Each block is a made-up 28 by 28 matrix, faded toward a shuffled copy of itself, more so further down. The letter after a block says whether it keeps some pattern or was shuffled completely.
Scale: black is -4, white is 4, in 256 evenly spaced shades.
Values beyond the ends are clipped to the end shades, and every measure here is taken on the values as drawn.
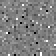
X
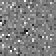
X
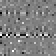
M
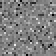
X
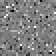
X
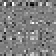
M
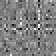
M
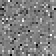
X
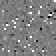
X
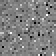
X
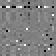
M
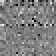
M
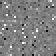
X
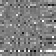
M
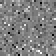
X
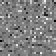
X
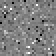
X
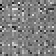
M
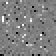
X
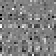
M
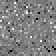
X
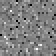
X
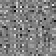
M
